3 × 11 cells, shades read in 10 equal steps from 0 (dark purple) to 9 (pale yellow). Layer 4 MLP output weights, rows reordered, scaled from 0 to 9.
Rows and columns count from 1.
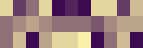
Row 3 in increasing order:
0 0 0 4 4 6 7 7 8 8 9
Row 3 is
4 7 0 6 8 8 9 0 4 7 0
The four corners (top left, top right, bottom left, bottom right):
8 7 4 0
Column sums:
16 14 10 19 12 13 13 11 17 15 13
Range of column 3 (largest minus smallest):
6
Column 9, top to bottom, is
8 5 4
